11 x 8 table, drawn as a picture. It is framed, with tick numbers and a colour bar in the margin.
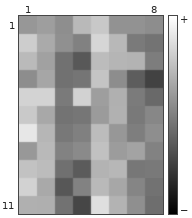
Ninth with the highest average: middle left. Average level on the scale: 60%. Stripes: upright, repeating 2 times.
